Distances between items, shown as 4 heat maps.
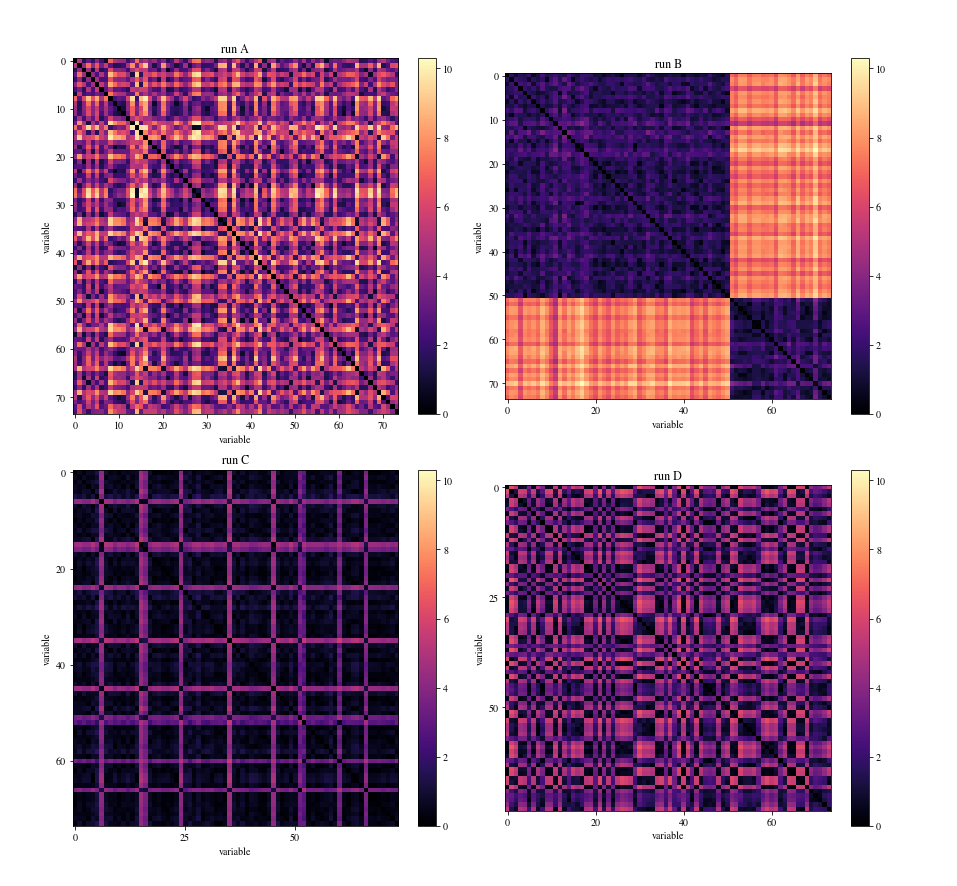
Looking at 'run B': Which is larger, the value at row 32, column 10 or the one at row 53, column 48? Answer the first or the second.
the second
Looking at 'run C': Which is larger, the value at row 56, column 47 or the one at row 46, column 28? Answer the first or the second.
the second
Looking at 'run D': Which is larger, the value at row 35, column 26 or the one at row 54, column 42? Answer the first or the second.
the second
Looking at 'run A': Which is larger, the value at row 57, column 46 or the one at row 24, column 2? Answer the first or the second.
the second
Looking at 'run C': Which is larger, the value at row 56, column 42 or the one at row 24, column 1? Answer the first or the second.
the second
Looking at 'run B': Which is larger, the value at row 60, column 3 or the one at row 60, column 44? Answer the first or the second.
the second
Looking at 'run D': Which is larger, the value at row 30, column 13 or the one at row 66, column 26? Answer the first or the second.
the second
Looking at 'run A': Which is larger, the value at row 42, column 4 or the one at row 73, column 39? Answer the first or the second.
the first
